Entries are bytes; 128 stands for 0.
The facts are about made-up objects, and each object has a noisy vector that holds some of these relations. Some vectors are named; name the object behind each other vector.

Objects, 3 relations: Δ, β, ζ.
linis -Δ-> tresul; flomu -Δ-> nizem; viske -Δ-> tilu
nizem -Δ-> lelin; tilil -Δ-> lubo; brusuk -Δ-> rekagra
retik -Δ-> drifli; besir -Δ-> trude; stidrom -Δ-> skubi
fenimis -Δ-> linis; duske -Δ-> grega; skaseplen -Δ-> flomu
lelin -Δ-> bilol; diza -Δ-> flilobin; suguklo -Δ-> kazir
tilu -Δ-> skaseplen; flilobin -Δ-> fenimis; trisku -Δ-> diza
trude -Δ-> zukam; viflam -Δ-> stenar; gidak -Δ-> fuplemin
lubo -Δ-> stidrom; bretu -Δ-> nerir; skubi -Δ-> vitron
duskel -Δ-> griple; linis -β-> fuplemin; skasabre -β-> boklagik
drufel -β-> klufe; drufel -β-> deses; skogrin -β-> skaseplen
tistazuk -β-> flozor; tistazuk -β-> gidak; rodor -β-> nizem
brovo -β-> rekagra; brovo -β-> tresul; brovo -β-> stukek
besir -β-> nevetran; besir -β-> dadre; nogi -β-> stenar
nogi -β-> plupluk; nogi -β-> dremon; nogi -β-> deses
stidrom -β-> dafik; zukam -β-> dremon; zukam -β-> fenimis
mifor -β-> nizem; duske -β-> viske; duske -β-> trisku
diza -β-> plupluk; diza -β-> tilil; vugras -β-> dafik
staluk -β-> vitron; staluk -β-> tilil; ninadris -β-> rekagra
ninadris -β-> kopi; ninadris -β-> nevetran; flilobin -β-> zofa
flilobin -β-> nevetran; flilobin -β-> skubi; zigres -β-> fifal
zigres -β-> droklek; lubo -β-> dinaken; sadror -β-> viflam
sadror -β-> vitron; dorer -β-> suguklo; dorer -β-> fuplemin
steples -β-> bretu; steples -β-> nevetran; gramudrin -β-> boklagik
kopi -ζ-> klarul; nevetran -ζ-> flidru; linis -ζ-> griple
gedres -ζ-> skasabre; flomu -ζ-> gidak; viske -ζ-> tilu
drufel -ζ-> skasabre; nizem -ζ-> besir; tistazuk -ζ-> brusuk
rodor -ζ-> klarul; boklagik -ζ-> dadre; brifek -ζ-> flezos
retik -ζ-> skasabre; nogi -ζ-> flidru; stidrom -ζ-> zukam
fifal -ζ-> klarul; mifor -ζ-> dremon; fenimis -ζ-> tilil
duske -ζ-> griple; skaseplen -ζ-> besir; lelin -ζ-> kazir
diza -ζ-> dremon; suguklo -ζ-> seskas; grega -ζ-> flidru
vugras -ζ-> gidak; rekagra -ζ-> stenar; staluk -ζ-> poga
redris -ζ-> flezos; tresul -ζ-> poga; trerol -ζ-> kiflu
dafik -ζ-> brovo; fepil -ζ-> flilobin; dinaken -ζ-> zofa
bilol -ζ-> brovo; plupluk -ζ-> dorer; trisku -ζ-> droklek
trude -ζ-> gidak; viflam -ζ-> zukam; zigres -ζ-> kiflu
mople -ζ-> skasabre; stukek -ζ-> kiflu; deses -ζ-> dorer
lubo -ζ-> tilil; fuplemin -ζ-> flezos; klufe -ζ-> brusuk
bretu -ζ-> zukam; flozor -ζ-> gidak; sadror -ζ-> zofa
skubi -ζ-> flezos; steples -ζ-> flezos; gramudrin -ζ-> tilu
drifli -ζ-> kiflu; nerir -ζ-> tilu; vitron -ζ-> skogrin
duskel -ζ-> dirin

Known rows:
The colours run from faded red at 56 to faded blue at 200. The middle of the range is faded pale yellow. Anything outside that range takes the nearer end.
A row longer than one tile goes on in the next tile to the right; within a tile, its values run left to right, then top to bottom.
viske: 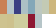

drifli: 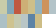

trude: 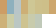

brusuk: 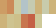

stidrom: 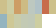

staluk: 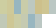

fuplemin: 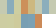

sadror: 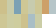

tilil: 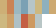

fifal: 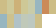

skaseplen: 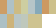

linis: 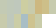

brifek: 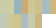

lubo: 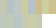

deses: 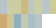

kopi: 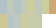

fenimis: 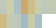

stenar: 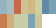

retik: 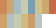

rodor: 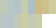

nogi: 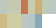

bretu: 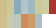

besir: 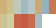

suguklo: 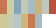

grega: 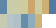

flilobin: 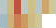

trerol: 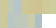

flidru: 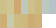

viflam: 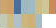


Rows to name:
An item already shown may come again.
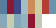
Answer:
duskel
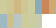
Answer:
stukek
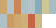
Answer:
tilu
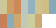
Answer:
skasabre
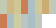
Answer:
drufel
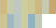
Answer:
nizem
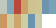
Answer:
zukam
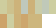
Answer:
dadre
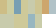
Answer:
sadror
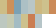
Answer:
trisku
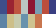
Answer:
griple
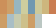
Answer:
retik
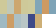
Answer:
vitron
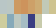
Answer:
bilol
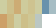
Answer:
dremon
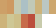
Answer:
brusuk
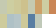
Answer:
lelin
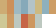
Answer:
tilil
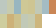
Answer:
skubi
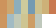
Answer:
retik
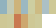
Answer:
ninadris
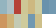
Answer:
stenar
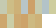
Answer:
dadre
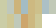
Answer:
kiflu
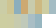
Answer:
diza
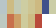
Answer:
flezos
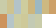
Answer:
nevetran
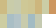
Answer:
nizem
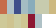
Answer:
viske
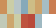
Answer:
gidak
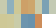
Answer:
fuplemin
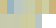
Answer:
flomu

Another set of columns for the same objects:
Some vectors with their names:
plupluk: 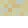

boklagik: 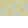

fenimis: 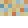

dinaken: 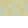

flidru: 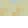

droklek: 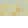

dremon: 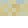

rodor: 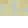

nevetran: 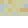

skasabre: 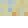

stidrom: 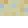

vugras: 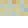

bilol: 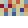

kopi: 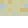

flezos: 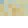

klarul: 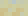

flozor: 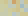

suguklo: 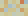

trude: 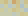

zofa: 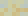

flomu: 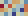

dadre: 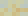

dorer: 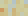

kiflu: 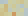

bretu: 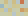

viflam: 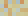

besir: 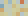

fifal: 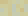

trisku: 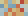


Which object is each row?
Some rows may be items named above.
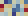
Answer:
viske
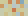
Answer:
fuplemin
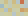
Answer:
bretu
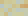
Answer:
nogi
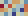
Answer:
flomu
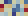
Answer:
viske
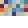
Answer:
tilu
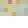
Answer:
drifli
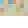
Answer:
gidak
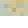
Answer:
steples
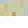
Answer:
kiflu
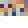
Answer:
lelin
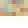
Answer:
tilil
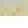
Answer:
droklek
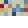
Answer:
skaseplen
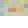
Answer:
skubi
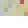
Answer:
retik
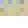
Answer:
brusuk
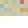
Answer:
bretu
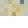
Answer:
stenar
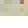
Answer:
duske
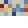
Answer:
skaseplen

